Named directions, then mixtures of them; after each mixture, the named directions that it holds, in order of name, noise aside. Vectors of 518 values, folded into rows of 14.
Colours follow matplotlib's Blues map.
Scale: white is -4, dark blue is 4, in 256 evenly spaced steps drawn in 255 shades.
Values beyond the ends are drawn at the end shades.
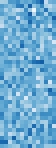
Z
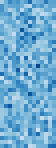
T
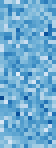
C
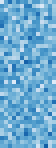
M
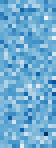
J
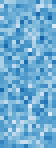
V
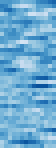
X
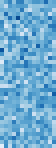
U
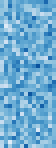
C, T, U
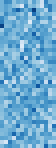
M, Z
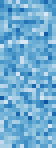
C, J, X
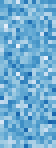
C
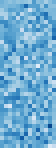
J, T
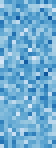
C, U, V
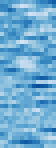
X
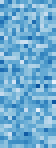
M, X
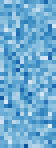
C, T, V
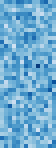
J, T, U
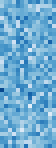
T, U, V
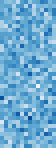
C, J, Z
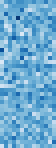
U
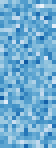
C, M, V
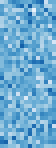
Z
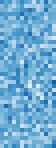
J, T, V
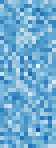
T
